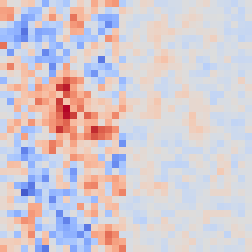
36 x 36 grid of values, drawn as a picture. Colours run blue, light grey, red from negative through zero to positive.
A vertical seam about 50% of the way across splits the table, and the right part is calmer. The texture is blotchy. The halves do not mirror each other. There is no overall slope. The middle left is the ninth with the highest average.
